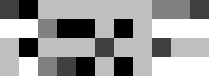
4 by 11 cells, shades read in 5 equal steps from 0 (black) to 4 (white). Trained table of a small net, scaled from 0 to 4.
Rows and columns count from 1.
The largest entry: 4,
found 9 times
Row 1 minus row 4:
-2 -4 1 2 3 0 3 0 -2 -2 -3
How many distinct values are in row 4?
5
